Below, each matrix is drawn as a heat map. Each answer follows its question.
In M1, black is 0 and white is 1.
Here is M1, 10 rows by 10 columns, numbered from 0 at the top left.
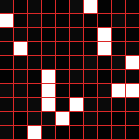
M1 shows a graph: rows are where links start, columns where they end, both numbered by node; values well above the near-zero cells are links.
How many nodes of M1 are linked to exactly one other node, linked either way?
0
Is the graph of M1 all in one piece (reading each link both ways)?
yes
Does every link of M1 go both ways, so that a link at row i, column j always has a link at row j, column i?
no
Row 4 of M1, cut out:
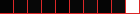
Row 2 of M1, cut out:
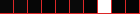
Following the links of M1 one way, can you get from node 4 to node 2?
yes
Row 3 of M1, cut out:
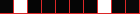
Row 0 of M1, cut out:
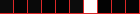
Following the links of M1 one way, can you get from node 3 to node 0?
yes
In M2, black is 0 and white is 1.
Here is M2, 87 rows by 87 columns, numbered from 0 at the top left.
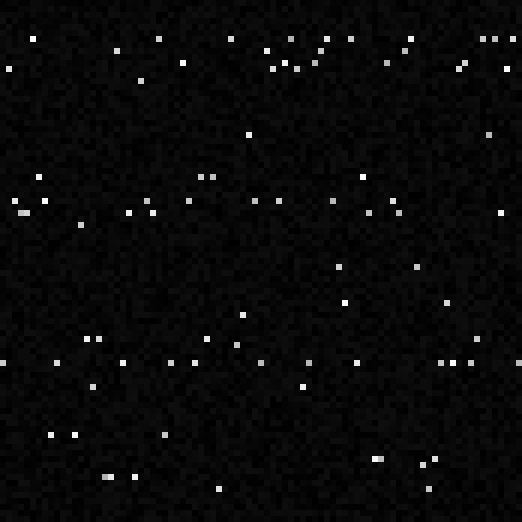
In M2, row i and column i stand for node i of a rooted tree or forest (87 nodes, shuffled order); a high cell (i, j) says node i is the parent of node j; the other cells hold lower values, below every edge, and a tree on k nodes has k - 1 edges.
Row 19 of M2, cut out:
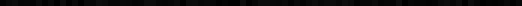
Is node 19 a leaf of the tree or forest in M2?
yes
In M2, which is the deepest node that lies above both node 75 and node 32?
60
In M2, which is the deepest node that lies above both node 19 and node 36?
8
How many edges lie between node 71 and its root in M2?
9
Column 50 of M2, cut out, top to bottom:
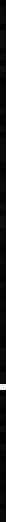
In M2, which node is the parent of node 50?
64
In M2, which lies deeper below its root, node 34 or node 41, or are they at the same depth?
node 41
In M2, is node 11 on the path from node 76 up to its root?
yes
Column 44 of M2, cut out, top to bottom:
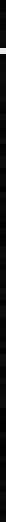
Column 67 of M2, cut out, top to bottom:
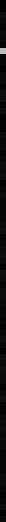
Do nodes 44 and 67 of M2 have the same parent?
yes
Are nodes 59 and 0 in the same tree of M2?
yes
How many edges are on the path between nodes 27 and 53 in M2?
3
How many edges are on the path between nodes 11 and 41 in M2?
8
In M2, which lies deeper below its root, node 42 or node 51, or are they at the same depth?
the same depth
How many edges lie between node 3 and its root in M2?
2
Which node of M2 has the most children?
60
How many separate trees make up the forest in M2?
4
